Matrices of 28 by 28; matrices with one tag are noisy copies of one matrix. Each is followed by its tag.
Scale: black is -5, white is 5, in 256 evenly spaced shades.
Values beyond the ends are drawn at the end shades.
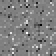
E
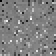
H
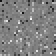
H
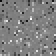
H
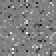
E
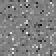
E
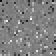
H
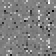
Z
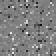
E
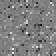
E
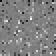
H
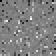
H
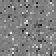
E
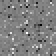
E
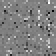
Z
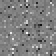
E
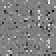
Z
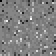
H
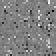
Z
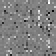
Z
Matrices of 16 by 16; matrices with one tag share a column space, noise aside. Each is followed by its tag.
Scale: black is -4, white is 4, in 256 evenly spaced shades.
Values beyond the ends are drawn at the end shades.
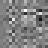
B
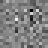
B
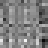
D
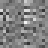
B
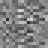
B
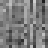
D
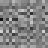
B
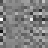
B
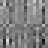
D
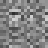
B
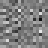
B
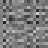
B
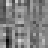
D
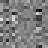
B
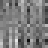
D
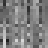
D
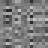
B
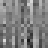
D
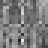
D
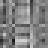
D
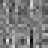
D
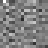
B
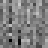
D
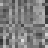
D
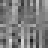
D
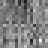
D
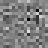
B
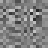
B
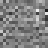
B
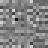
B
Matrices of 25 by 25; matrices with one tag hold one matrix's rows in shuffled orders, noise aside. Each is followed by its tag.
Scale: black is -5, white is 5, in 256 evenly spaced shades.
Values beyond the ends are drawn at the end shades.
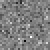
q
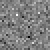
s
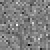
s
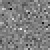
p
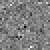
q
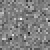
p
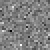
p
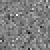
s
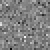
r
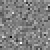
p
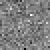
q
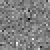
s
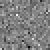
s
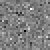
q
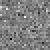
r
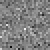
r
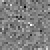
q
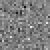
q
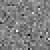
s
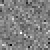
p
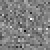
q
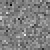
r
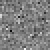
r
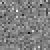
s
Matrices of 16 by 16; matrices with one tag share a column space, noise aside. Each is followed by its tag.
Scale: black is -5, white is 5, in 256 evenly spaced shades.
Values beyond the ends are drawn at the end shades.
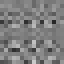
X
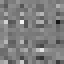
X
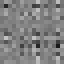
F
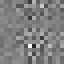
F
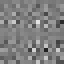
X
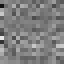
F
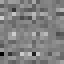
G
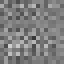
F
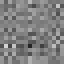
F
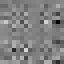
X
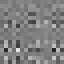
X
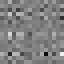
G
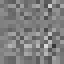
F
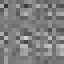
F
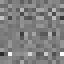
G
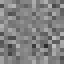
F
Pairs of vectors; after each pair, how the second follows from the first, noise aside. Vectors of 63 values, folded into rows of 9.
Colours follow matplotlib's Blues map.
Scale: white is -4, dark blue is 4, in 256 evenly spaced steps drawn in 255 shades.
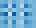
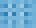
shrunk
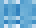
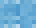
shrunk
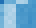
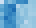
negated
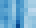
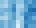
negated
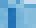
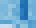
reversed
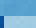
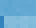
shrunk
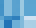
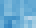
shrunk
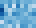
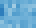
shrunk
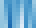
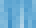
shrunk
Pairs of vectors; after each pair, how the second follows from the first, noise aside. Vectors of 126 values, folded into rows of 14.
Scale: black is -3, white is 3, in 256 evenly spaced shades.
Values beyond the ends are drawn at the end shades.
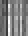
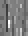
partly zeroed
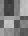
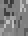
partly zeroed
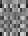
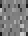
partly zeroed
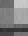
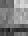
copied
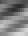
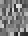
sign-scrambled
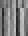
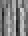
copied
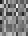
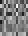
copied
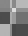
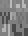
partly zeroed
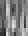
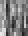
negated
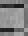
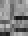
wrapped around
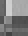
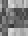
wrapped around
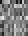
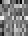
copied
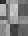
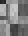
copied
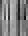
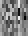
sign-scrambled
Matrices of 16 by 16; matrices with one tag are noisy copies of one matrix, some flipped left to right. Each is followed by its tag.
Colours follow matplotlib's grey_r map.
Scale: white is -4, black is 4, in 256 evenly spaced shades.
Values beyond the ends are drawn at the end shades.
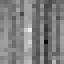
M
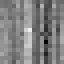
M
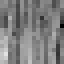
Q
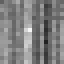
M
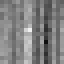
M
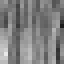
Q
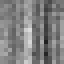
M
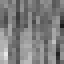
Q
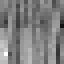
Q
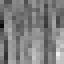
Q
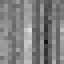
M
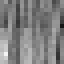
Q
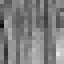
Q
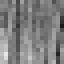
Q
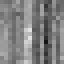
M
